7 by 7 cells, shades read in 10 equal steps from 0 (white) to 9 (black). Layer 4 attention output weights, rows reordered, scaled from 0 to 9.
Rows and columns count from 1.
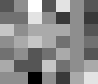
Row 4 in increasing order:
2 3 3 4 4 5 5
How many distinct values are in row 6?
5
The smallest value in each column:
2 3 0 2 1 3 1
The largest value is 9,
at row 7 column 3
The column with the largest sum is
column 7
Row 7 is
4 4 9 4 7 3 1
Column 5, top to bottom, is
1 7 3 5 3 5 7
